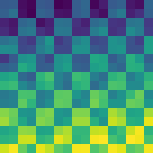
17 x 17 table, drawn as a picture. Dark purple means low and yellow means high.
No lone cell stands out from its neighbours. Values rise toward the bottom. The field is checkered.
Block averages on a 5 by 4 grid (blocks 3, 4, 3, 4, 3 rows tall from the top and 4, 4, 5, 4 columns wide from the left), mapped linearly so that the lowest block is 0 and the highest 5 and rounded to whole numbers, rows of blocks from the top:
0000 | 1112 | 2233 | 3344 | 5555
